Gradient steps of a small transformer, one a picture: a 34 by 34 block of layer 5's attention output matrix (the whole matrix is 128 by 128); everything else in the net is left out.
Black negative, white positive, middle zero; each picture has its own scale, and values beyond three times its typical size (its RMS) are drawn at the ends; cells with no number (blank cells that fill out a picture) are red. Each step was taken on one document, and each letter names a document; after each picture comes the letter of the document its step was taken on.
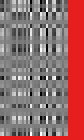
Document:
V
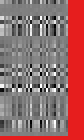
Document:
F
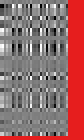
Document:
F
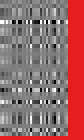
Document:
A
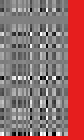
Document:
V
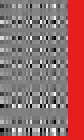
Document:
A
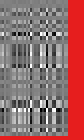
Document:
V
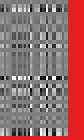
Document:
V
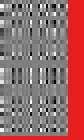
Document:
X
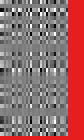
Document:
F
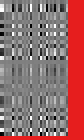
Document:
X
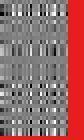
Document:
F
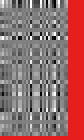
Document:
A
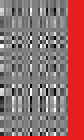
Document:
X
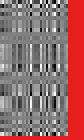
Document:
A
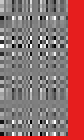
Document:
X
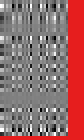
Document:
X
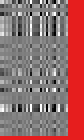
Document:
A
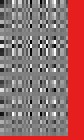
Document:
X
